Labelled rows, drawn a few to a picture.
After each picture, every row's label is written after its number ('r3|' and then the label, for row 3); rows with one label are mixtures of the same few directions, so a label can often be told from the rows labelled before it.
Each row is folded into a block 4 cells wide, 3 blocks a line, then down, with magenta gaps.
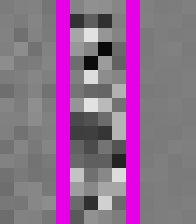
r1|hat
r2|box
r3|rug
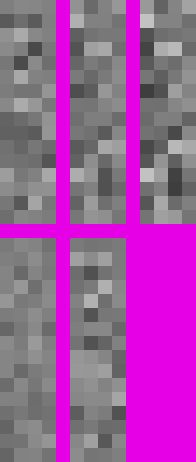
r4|box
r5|rug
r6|rug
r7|hat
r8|box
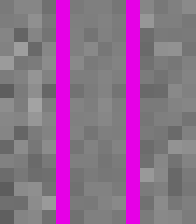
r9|hat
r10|hat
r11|rug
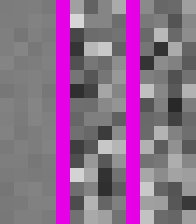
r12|hat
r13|rug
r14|hat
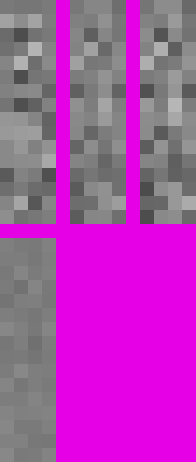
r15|box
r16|hat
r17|hat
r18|hat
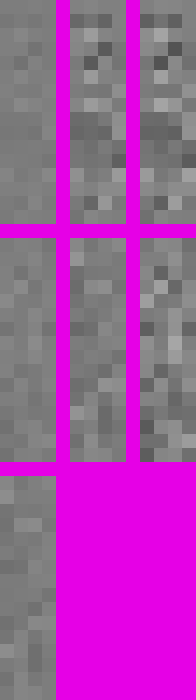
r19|box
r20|box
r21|box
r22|hat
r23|rug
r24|hat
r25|rug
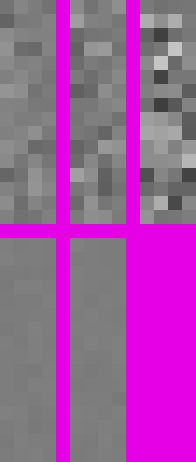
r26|rug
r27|rug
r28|box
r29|rug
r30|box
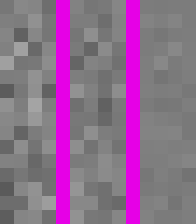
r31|hat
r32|hat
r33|box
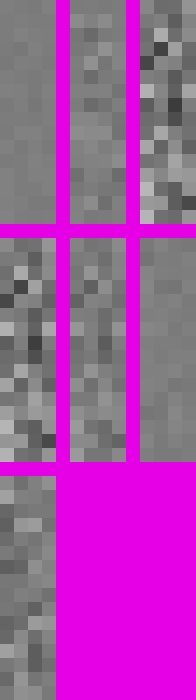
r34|hat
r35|box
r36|hat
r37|hat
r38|hat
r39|rug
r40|rug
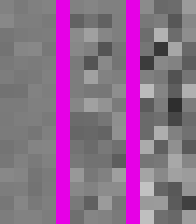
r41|rug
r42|box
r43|hat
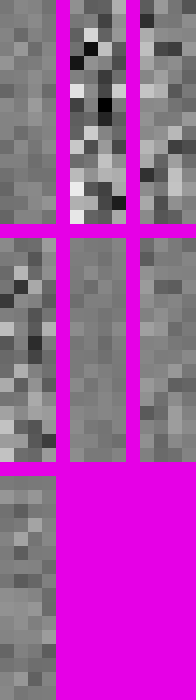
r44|hat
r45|hat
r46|rug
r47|hat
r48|hat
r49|rug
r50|box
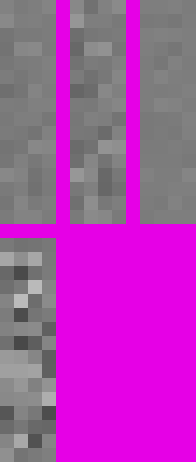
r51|rug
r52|rug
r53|box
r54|box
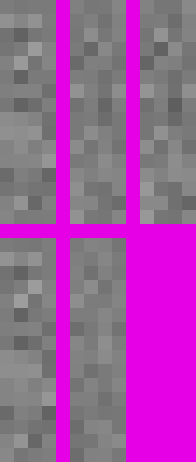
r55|box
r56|hat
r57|hat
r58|box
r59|hat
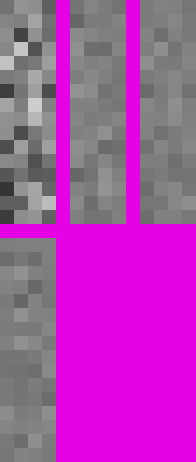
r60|hat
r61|rug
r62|hat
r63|box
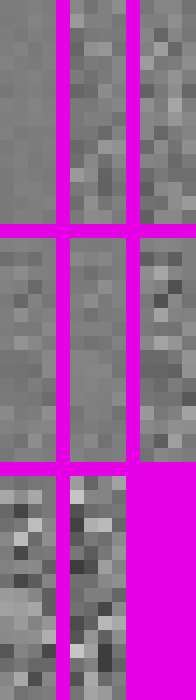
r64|hat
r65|rug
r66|hat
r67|box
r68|box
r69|box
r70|box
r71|rug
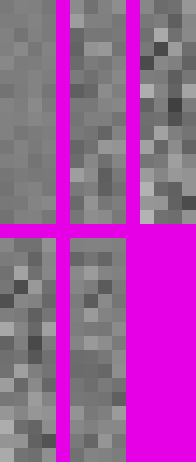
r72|hat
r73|rug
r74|hat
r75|hat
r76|box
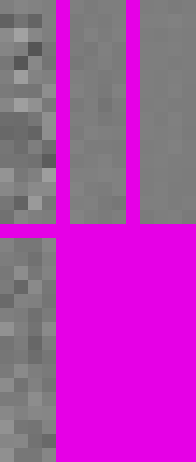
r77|box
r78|hat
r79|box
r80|hat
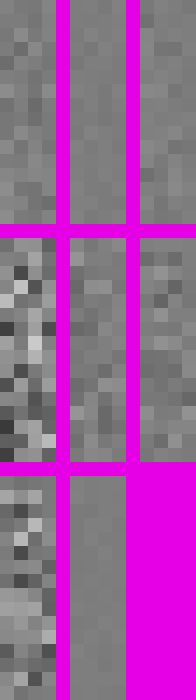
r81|hat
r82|hat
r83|rug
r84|hat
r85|rug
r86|box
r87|box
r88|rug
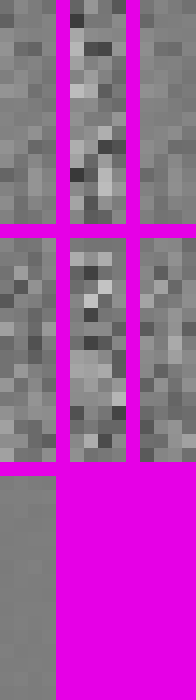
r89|rug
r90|rug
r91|rug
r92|hat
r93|box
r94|hat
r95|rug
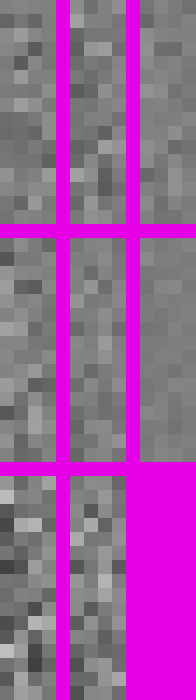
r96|box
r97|rug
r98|rug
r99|rug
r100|hat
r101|rug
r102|rug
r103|hat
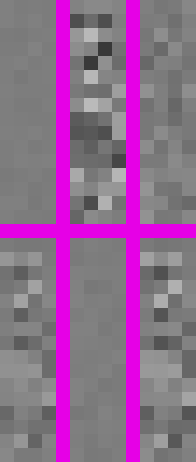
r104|box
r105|box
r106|hat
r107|box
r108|rug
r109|box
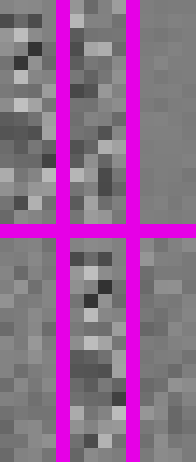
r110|box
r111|rug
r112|box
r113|hat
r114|box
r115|rug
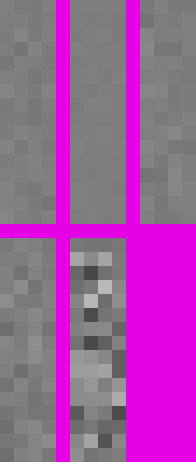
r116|hat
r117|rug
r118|rug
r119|hat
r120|box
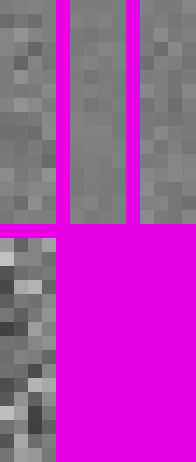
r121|box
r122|box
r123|hat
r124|rug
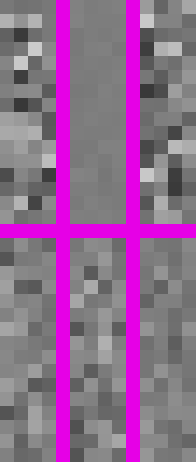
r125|box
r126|rug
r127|rug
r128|rug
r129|hat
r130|hat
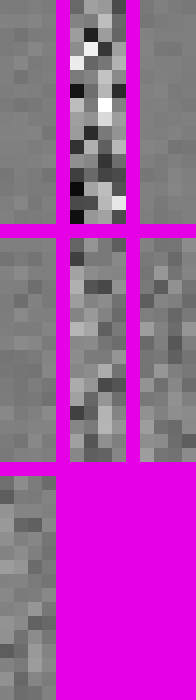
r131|box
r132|hat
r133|rug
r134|box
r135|rug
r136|hat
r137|rug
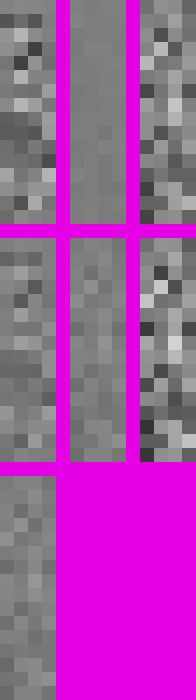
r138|box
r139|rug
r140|hat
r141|box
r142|hat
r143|hat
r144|hat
